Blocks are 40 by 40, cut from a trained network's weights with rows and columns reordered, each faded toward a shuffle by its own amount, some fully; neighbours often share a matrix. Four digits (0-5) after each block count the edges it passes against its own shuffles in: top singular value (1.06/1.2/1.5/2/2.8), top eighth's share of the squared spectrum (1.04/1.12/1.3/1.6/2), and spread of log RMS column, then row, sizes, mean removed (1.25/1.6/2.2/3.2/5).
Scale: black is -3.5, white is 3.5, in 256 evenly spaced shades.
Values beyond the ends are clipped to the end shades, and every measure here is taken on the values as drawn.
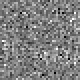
1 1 0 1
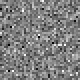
0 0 0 0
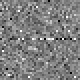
2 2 0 1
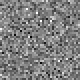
0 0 0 0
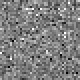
1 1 0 0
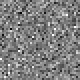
1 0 0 0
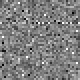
1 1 0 0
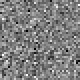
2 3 1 1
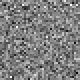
0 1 0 0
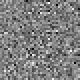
2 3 1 1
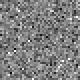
0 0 0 0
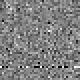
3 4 0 1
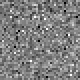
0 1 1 0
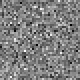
0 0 0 0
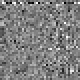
2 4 0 2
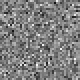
2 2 0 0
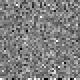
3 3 0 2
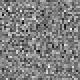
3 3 1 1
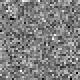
0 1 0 0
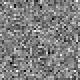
2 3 0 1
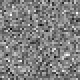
2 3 0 1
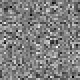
3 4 2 2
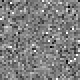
0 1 0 0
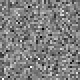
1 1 0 0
